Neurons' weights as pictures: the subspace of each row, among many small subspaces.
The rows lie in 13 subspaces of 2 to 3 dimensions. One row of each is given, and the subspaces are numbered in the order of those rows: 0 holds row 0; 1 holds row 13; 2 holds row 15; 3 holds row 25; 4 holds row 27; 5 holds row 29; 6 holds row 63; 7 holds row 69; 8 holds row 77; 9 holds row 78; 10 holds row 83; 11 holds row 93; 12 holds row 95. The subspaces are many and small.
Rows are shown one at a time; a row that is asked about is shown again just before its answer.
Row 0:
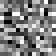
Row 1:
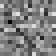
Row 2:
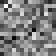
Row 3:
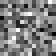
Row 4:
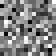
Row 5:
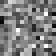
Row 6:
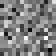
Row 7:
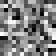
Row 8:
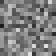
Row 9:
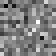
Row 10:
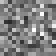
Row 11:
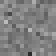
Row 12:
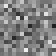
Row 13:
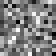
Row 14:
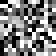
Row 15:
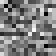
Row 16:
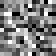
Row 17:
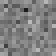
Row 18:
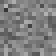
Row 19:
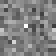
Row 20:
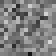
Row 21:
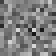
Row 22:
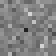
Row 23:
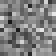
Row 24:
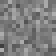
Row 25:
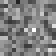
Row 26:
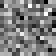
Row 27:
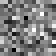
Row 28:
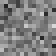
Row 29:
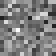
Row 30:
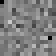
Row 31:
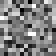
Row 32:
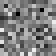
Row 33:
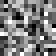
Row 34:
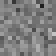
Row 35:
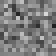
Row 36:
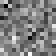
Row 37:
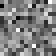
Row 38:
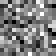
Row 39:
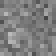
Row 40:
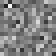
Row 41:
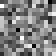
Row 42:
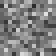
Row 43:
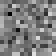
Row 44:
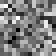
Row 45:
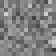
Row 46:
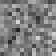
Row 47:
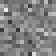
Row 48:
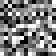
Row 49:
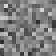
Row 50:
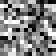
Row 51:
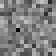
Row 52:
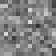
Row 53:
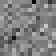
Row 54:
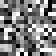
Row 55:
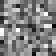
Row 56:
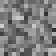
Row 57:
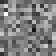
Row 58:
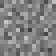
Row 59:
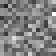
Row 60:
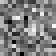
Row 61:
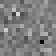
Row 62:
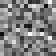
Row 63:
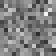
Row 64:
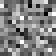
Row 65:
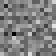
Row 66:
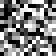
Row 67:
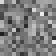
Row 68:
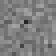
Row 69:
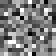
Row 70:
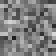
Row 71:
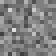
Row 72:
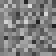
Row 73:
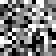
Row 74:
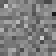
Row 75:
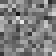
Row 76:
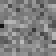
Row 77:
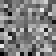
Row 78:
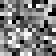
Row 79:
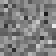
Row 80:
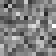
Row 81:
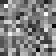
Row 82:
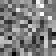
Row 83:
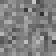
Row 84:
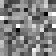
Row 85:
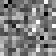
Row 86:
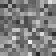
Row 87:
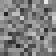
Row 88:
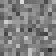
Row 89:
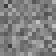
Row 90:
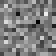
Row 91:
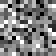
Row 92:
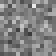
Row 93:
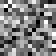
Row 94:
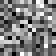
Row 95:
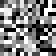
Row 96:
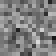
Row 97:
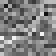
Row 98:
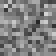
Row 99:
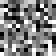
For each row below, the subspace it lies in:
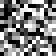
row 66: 7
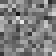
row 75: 6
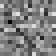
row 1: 0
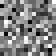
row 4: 8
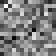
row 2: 2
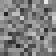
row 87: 7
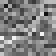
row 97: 2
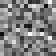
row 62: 7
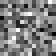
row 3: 11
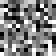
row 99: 5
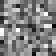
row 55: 5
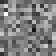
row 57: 5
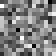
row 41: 6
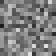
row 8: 2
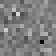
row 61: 8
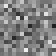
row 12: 9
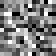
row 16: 0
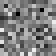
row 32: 8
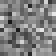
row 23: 0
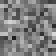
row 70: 3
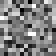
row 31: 7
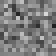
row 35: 9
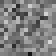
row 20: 6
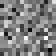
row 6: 8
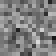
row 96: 11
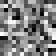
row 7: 3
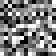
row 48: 12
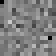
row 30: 2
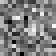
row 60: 4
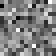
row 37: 6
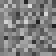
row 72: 12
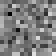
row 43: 1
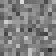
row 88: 8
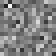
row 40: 1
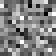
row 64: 9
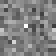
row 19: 3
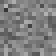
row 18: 6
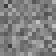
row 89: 12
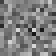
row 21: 2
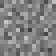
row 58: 8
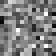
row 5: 1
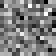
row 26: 9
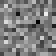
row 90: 12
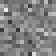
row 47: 0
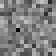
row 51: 6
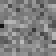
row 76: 4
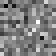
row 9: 1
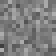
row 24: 5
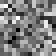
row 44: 9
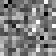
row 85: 1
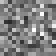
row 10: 4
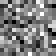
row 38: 4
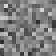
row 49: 8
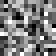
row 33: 3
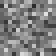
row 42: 6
